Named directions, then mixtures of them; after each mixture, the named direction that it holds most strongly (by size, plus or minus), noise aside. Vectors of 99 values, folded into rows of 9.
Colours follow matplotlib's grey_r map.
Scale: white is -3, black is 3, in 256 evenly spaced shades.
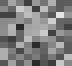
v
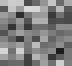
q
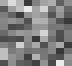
q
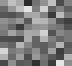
v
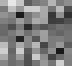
q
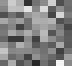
v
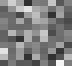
q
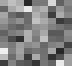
q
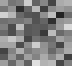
v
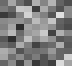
v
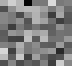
q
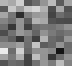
q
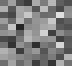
v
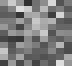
v
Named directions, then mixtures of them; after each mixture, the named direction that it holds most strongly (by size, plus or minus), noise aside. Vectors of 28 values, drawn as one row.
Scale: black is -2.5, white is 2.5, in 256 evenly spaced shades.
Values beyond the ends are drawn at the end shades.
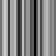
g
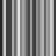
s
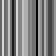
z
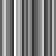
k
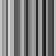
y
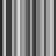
s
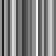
z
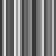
k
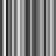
s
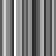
k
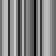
g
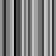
k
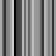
k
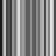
s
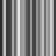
s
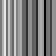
k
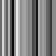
z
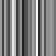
z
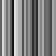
k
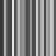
s
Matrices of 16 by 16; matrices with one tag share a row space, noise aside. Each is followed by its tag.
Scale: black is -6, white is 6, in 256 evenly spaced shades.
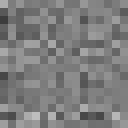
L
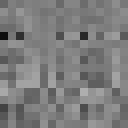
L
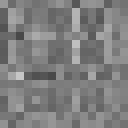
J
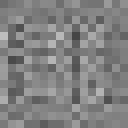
J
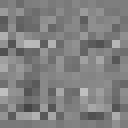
L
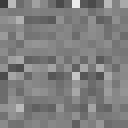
J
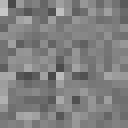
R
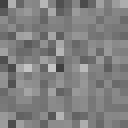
R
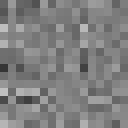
L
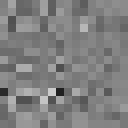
R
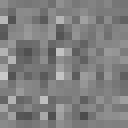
R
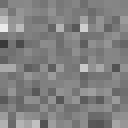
L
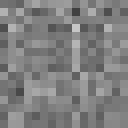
J
